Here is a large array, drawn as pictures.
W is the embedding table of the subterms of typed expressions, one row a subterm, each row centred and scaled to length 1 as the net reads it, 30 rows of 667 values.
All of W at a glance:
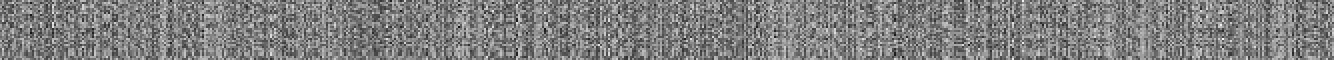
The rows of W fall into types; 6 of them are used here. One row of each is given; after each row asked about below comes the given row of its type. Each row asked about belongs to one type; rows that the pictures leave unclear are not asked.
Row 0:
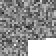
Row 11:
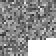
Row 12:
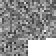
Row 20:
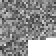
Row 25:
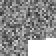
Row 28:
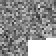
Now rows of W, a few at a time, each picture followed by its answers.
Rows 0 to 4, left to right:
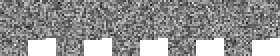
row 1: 28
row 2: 25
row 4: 0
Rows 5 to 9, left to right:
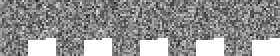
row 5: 20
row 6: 11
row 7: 28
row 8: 25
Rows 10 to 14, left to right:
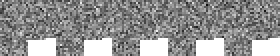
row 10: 0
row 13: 12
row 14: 20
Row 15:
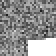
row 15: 0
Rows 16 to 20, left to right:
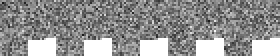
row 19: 28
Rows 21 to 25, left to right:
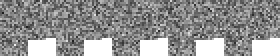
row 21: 0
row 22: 20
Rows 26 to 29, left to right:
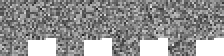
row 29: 20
